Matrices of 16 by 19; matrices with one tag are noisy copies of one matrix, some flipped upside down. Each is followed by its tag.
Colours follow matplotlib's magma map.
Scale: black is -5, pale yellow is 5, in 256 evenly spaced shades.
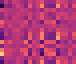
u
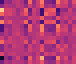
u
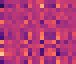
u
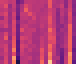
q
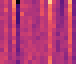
q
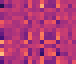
u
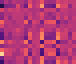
u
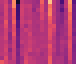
q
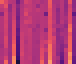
q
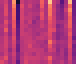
q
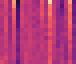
q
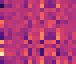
u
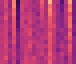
q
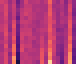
q
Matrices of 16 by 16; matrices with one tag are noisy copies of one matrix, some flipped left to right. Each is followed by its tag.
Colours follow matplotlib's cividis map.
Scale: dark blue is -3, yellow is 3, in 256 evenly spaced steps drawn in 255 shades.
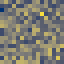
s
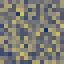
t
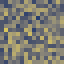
s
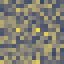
s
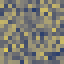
t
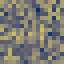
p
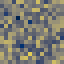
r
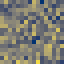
s
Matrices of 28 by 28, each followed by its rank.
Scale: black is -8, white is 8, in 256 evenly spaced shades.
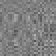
three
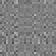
three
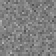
full rank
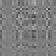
two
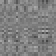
three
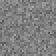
full rank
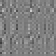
three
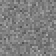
full rank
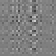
two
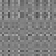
two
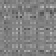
three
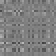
two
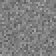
full rank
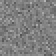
full rank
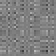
two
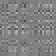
three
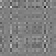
two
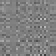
three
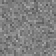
full rank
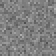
full rank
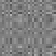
two
